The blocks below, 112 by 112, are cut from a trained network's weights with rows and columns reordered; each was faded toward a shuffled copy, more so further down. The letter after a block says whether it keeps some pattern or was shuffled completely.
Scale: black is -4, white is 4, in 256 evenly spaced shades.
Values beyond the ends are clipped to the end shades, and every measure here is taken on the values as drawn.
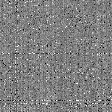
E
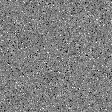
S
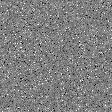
S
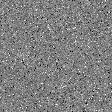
S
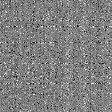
E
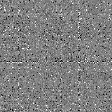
E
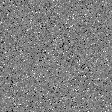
S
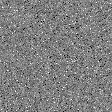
S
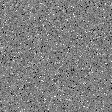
S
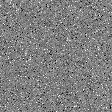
S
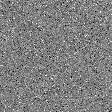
S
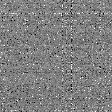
E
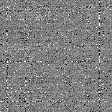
E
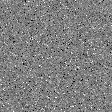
S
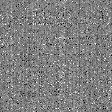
E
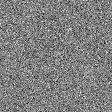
S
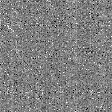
E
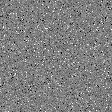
S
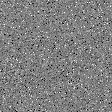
S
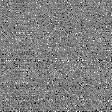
E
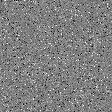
S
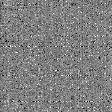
E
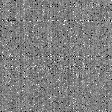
E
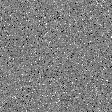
S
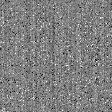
E
